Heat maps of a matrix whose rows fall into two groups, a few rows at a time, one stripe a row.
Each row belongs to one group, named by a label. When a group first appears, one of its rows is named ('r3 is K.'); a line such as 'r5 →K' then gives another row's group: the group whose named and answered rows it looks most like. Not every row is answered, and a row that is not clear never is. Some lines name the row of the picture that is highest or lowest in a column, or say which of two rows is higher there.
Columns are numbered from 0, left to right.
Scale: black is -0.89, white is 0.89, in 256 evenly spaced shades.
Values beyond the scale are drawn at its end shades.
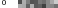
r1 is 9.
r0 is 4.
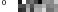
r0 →4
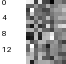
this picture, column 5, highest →6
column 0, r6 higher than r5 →No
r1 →4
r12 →4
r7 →9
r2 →4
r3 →4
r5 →9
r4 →4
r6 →4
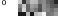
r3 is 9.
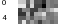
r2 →4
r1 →9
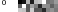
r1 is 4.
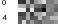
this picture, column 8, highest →4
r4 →4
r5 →4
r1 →9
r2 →9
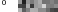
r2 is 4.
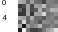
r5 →4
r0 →9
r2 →4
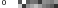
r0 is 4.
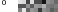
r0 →9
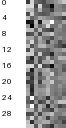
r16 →9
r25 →4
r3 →4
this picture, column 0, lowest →5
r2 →9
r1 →9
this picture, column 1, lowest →6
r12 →4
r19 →4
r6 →4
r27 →9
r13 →9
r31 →9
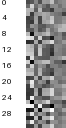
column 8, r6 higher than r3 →Yes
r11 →9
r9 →9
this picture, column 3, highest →26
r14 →4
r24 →4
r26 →9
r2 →9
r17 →9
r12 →9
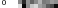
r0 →4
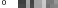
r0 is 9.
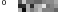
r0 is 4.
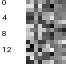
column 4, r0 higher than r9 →Yes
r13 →9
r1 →9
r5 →4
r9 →9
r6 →9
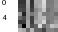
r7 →9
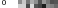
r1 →9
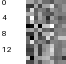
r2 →4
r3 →9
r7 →9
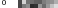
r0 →4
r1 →4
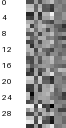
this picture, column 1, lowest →23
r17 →4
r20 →9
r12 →9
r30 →9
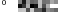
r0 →4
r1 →4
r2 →9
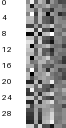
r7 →9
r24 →9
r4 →9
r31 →9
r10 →9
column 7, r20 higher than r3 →No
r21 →9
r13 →9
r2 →9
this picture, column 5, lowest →3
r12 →9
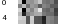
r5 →9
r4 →9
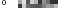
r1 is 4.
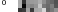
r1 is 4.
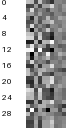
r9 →9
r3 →9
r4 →4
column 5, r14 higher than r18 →Yes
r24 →9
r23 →9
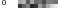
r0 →9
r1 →4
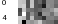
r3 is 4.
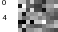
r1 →4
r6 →4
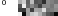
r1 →4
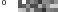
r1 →4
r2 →9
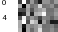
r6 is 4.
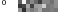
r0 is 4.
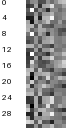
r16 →4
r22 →9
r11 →9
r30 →9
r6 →9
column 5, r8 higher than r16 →No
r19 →4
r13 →4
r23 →9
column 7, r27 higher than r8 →No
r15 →4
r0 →4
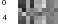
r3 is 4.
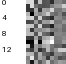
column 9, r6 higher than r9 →No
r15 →4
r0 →9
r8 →9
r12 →4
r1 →4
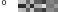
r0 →9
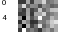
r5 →4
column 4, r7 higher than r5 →Yes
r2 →4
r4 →4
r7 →4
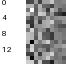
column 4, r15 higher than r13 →No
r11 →4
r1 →9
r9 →9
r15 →9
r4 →4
